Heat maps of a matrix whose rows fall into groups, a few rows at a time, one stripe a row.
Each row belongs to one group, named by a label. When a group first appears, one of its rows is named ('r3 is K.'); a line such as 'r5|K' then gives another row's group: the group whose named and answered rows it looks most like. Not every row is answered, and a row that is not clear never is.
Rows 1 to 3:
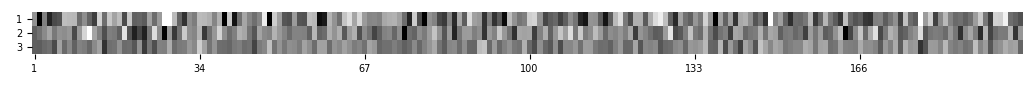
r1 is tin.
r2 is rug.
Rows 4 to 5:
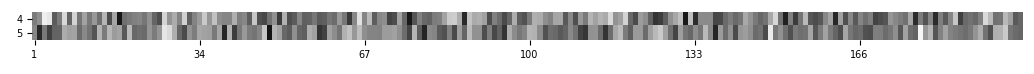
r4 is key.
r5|tin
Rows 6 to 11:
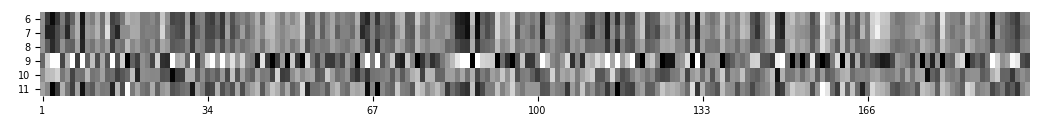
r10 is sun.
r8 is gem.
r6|gem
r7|gem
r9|key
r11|gem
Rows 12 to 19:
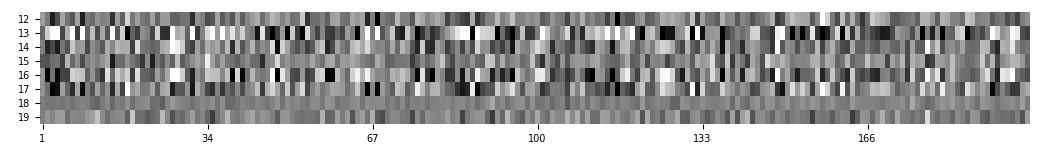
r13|key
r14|tin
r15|rug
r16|tin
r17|gem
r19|rug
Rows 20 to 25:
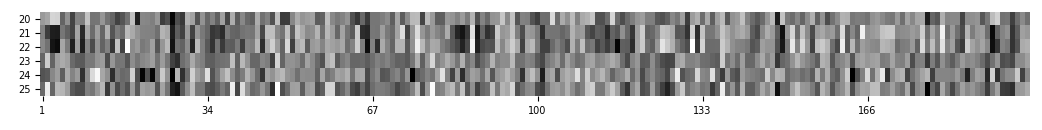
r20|sun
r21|gem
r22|gem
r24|rug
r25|sun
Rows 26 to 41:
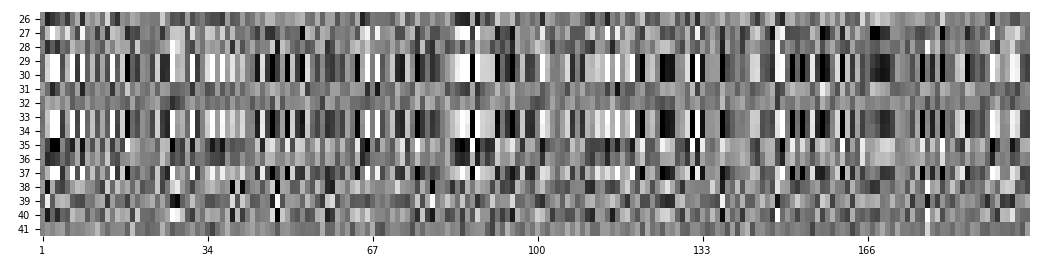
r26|gem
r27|key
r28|tin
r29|key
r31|gem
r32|sun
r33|key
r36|gem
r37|key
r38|tin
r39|sun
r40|tin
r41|rug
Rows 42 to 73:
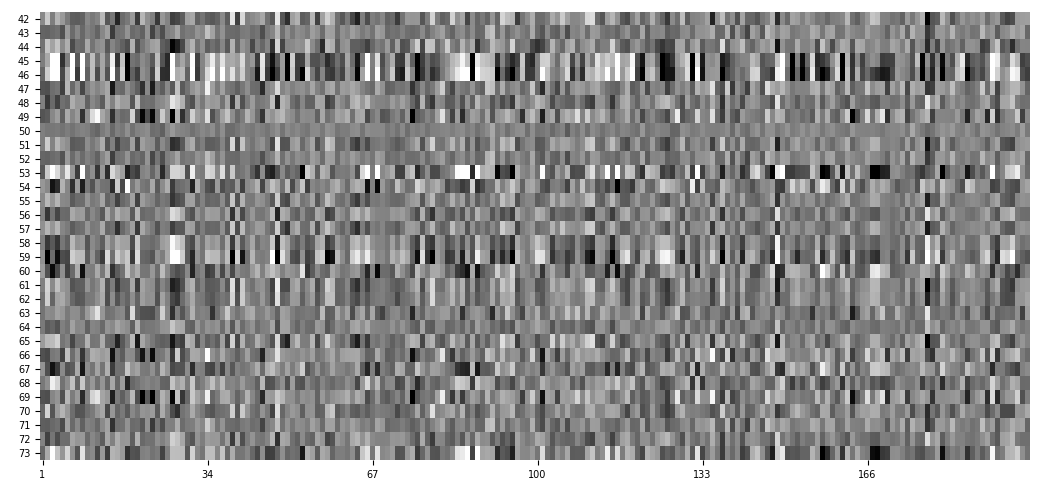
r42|sun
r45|key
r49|rug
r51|sun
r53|key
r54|gem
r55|sun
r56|tin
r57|sun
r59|tin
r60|gem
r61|sun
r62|sun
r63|rug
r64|tin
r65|sun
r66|rug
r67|gem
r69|rug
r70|sun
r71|rug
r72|tin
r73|key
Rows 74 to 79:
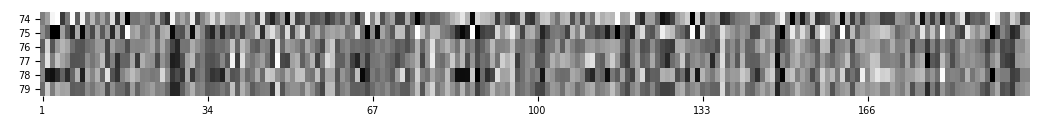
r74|key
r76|sun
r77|sun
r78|gem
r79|sun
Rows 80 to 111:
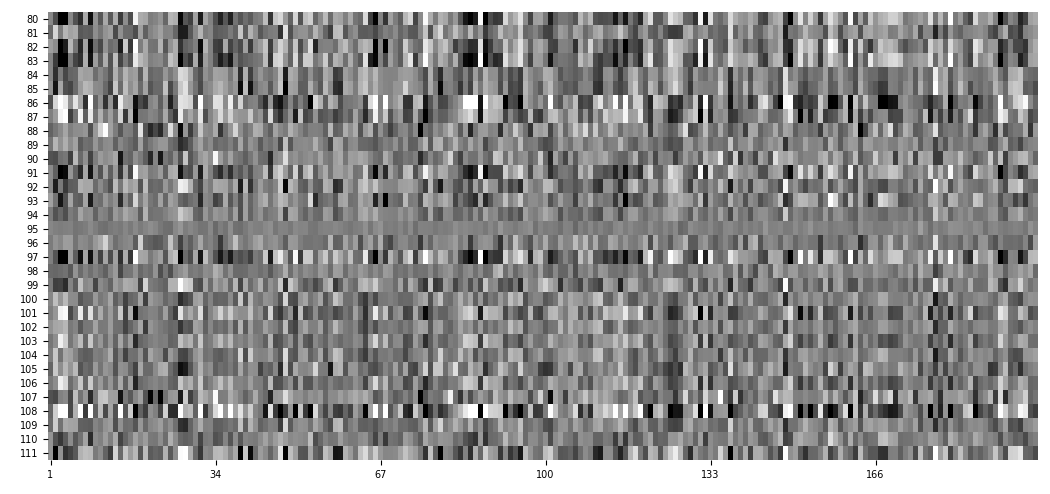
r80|gem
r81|sun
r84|tin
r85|tin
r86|key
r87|key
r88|rug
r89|sun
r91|gem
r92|tin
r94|tin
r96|rug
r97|gem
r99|tin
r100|sun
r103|key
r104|sun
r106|key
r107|rug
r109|sun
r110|gem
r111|tin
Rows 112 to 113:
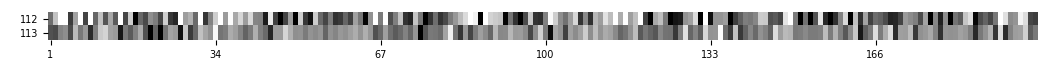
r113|rug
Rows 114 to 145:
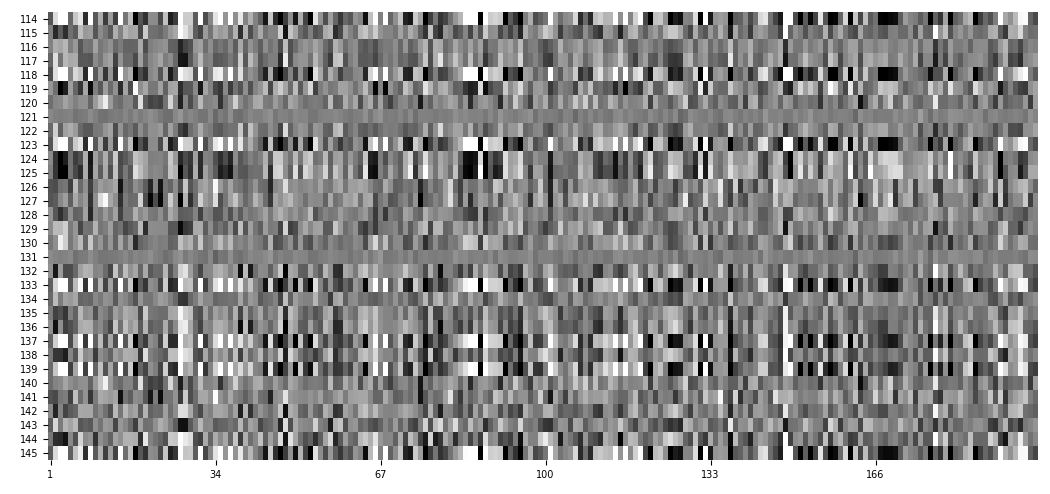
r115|tin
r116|sun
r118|key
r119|gem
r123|key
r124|gem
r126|rug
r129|sun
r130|key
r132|tin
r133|key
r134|sun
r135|tin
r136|tin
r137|key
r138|tin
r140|rug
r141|rug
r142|tin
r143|sun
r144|tin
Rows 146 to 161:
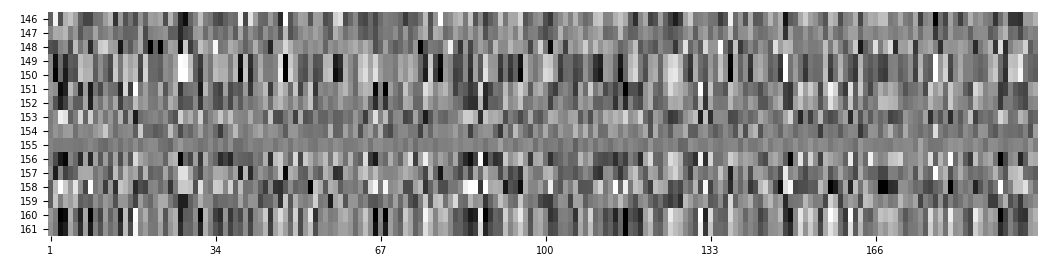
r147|sun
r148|rug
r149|tin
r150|tin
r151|gem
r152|gem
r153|key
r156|gem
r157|tin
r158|key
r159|sun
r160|gem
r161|gem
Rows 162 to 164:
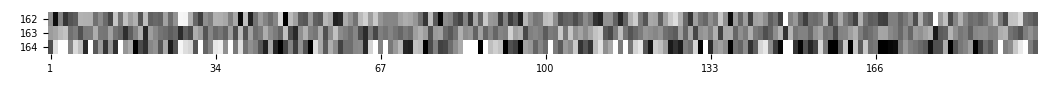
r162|tin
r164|key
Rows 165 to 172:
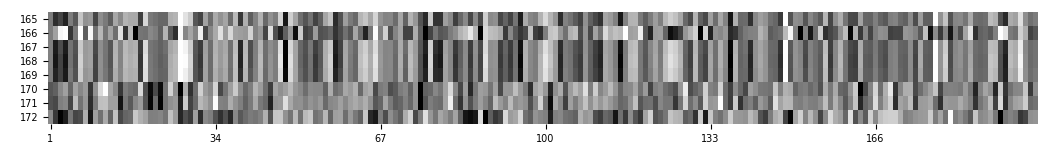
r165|tin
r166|key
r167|tin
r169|tin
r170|rug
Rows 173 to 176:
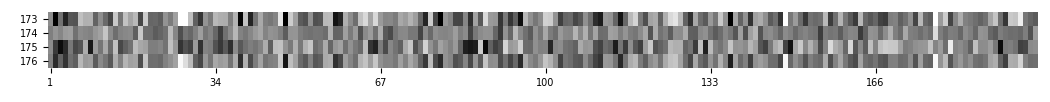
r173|tin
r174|rug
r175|gem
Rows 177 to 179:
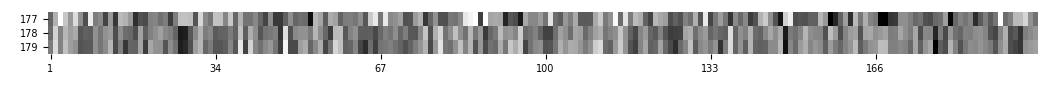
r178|sun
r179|sun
